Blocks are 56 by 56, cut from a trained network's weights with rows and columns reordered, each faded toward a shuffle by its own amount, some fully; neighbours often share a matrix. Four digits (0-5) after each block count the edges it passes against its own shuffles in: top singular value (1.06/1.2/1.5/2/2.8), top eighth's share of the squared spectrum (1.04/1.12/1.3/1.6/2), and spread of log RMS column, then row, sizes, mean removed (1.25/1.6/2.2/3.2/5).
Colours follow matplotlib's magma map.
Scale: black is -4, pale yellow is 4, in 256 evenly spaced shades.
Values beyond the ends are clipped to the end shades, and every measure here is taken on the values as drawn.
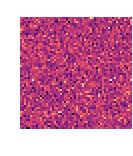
0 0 0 0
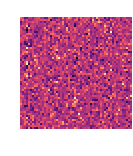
3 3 2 0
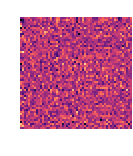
3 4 2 1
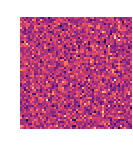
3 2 1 0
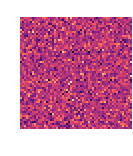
2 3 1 1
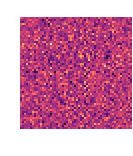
3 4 2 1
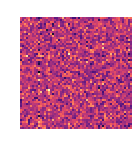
3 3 2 1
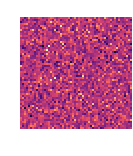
0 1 0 0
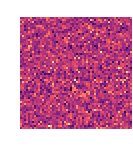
2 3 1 1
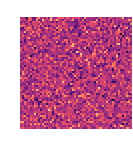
0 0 0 0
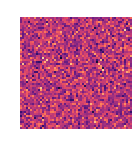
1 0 0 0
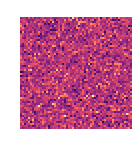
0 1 0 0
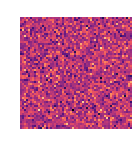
0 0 0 0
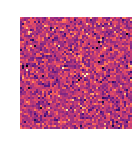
0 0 0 0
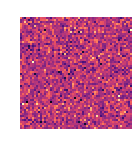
0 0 0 0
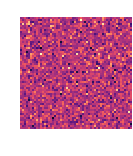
2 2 1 1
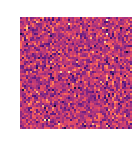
2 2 1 0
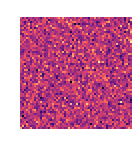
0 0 0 0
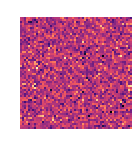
2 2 1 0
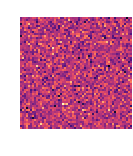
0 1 0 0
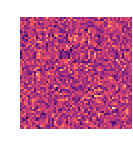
3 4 2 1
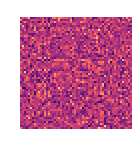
3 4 2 1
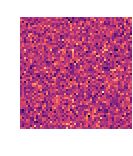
2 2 0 0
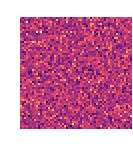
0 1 0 0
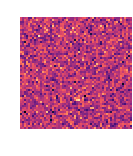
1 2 0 0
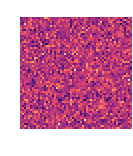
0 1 0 0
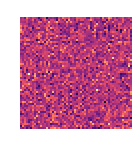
2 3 1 0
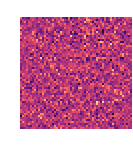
2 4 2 2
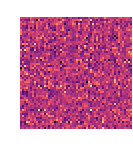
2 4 2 2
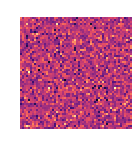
2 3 1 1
